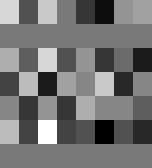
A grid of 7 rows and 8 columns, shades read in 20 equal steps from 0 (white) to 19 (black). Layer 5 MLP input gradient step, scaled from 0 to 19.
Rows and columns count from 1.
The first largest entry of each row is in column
6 1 8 3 2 6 1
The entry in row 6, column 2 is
14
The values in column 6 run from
4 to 19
